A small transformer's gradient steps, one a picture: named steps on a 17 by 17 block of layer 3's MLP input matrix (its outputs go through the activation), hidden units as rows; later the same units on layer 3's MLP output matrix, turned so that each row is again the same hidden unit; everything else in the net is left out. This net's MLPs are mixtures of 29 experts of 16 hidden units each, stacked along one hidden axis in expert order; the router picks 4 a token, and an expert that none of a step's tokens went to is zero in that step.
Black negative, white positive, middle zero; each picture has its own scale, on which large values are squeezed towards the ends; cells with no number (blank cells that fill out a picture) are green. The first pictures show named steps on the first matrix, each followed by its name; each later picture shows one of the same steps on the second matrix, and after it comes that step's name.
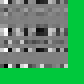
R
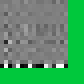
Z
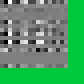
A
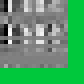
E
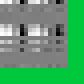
E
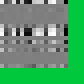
A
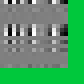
E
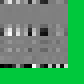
Z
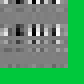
E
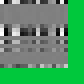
R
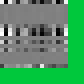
R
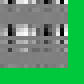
E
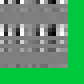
E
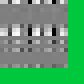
A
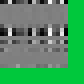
A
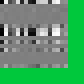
A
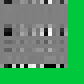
Z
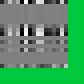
R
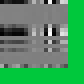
R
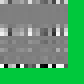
Z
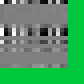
A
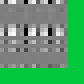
A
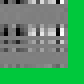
A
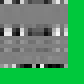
Z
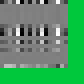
R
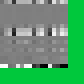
Z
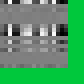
E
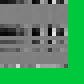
R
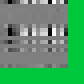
A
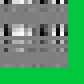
E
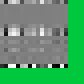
Z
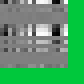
E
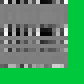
R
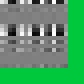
E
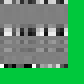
Z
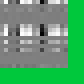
E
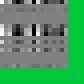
E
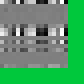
A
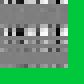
A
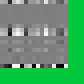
Z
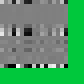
Z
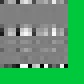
Z
